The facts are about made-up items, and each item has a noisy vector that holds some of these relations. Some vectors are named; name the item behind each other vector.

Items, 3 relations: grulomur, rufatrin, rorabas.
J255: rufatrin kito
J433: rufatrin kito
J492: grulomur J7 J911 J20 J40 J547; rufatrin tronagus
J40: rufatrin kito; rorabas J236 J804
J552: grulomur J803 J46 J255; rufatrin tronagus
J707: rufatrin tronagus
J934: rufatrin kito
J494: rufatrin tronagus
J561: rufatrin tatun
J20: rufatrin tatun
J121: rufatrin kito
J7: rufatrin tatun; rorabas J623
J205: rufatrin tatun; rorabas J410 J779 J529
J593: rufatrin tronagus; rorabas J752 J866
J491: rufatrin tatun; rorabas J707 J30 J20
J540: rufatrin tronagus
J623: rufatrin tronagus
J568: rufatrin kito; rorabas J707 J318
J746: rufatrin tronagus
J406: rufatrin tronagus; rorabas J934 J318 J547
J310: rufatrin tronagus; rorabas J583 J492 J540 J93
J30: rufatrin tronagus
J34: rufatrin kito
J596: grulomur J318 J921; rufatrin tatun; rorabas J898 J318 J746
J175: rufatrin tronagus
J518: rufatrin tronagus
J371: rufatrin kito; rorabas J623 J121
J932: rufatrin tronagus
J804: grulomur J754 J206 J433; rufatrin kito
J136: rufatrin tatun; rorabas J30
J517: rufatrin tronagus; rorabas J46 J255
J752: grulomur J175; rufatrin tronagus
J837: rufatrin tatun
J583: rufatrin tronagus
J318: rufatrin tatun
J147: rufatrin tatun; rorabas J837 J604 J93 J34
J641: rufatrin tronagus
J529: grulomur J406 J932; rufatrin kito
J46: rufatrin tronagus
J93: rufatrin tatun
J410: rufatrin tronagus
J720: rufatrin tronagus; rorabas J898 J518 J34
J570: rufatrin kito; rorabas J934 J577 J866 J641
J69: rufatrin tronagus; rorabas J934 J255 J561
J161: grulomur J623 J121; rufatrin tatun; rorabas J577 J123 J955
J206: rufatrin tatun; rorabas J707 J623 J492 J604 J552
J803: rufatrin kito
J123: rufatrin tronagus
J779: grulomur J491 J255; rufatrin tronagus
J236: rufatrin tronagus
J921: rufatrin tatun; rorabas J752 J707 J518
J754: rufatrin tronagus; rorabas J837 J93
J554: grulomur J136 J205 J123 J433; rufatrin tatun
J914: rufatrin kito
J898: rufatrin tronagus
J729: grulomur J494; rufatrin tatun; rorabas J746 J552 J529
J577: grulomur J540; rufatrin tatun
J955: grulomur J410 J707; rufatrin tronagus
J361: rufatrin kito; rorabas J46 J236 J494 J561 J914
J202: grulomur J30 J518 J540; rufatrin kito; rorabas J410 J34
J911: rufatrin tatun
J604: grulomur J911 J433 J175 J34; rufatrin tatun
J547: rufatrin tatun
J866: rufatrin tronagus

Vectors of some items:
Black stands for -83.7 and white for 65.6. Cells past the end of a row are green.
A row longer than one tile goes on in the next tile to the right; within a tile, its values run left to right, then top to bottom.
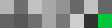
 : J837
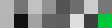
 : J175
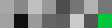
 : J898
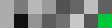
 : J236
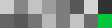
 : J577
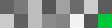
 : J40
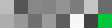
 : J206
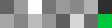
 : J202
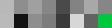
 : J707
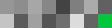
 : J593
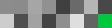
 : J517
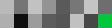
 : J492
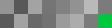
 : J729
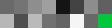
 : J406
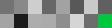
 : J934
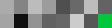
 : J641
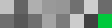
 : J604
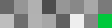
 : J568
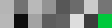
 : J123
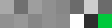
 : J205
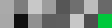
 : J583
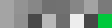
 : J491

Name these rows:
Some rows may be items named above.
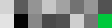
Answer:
J623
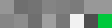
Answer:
J921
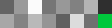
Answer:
J202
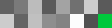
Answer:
J40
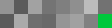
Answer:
J729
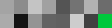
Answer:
J410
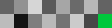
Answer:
J803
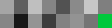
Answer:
J494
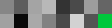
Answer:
J932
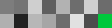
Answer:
J433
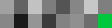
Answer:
J494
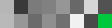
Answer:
J7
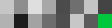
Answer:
J540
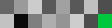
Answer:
J255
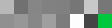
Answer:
J136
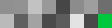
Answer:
J720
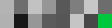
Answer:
J492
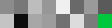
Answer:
J121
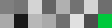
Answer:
J433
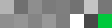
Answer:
J136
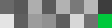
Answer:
J371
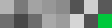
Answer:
J561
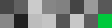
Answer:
J529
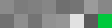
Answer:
J596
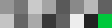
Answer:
J754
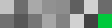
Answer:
J554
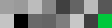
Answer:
J46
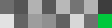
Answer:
J371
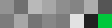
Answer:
J147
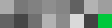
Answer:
J318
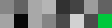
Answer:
J932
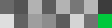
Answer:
J371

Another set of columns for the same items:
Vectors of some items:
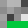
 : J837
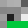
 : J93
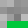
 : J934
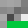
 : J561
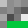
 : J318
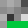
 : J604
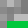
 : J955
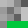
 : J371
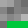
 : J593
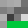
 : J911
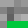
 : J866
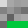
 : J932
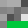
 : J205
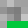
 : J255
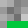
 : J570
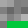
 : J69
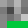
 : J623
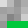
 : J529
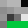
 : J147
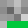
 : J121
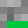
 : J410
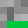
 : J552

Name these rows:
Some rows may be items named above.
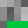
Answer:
J720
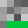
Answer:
J568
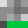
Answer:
J406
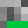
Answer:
J754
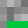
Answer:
J492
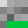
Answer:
J932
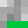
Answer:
J529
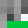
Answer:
J161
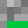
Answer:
J540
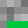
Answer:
J492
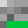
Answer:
J932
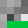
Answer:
J554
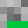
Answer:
J34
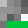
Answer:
J596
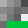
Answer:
J491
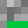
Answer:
J540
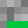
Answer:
J492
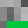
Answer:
J310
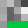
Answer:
J202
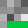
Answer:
J577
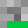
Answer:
J40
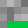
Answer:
J492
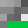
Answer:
J136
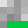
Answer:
J529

